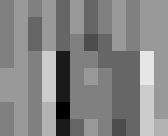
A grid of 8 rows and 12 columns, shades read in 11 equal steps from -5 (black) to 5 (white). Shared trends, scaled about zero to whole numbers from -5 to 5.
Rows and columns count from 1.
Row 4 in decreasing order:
4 3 1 1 0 0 0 0 -1 -1 -1 -4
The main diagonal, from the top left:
0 1 -1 3 -4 0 0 0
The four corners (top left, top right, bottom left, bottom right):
0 1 0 2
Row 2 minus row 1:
0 0 -1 0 0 0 0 0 0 0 0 0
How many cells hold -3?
0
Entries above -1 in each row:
10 9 8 8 9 9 9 8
